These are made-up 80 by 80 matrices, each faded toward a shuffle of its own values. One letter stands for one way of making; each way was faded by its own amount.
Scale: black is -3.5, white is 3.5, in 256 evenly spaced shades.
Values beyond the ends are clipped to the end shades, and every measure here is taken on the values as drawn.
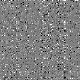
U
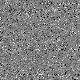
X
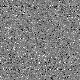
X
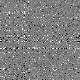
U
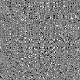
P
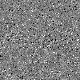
X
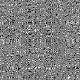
P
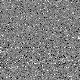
X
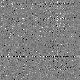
U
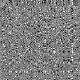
P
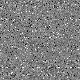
X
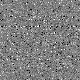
X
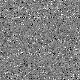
X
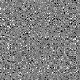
P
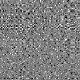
P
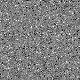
X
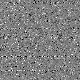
X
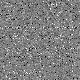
X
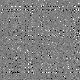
U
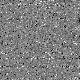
X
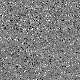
X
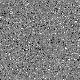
X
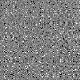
P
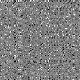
P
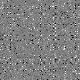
U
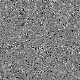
X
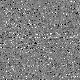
X
